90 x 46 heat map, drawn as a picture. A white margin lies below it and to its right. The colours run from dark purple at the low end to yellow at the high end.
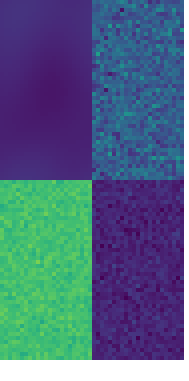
It is made of 2 by 2 panels. Panel 1,1: very low, smooth, faint in contrast. Panel 1,2: low, fine-grained. Panel 2,1: high, fine-grained, faint in contrast. Panel 2,2: very low, fine-grained, faint in contrast.
